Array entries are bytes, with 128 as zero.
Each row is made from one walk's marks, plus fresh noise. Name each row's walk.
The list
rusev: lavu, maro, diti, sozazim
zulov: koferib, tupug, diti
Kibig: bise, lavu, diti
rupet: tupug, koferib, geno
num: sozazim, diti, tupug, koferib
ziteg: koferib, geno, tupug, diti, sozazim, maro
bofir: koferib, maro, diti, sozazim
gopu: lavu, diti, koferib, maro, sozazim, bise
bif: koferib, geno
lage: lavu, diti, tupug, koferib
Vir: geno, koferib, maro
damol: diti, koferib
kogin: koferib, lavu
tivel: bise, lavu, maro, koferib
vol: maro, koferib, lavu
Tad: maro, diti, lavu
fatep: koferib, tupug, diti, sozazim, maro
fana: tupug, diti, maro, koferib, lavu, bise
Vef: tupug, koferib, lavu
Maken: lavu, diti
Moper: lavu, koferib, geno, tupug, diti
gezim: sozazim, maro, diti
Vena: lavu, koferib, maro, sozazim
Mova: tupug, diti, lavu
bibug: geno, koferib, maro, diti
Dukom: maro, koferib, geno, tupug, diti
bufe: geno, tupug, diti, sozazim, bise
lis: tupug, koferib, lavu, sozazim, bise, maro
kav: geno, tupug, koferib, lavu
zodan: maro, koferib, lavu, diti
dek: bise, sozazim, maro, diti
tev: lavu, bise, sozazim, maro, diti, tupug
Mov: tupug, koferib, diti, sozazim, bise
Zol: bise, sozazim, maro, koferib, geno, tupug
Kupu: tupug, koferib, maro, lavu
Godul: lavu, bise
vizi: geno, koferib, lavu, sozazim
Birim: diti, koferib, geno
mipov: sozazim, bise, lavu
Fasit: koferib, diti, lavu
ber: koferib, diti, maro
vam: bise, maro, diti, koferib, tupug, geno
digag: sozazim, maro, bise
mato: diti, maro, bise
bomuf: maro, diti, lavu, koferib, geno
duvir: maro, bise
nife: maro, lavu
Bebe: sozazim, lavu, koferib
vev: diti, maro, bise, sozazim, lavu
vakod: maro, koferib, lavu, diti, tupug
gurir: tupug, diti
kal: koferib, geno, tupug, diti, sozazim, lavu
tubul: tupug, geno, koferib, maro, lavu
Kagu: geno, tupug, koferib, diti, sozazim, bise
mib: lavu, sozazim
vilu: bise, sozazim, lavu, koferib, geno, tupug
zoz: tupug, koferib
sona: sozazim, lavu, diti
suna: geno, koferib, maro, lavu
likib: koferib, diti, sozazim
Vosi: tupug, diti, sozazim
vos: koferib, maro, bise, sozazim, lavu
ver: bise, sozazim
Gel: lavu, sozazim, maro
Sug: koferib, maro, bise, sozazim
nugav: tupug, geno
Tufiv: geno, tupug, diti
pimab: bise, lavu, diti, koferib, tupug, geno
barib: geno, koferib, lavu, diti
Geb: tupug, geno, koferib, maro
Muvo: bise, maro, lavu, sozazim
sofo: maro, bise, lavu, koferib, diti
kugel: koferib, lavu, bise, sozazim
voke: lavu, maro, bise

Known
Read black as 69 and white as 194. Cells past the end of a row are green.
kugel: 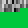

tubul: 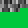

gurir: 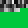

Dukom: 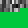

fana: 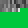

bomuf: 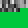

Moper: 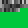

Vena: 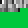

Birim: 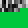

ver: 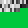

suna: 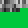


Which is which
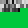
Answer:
vizi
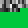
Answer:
Vir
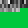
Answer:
Mov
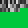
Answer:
Kupu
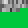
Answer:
gopu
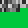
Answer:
vol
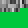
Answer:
tivel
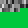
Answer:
vilu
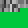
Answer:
ziteg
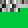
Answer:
bofir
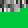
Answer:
Vosi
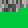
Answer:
kal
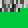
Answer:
likib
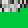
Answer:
digag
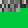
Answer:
Kagu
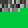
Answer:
vakod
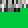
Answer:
Bebe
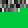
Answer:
lage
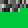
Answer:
kav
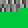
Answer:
sofo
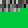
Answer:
vam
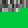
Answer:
num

